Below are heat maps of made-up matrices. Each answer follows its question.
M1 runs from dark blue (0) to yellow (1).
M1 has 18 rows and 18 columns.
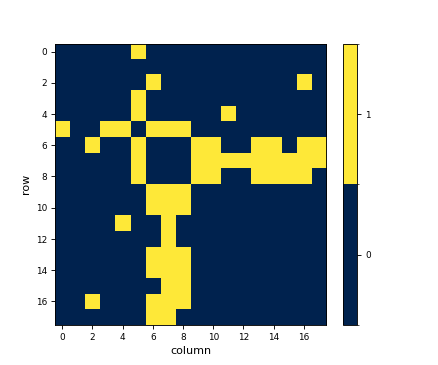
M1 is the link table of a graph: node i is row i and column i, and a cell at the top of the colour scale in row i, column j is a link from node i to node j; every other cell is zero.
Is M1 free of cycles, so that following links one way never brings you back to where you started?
no
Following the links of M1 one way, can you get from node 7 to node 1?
no
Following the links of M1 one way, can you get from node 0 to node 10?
yes
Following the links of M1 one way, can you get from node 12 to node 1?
no
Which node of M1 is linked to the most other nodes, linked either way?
node 7
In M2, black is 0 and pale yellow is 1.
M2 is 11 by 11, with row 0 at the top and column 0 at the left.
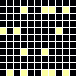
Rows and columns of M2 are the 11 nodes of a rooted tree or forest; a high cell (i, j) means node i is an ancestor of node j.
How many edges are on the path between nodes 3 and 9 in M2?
3
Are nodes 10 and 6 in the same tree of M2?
yes
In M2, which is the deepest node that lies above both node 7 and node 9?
1
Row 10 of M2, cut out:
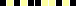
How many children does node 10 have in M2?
1
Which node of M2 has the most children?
4
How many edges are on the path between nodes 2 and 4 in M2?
1
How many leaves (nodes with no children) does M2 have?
7
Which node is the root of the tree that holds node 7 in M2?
10
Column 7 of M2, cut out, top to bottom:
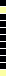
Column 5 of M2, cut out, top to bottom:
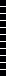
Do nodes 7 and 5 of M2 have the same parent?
no
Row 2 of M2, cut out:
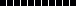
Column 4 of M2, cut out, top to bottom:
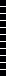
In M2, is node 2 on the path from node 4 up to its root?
no
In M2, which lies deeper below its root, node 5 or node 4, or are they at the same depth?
the same depth
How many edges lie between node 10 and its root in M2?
0
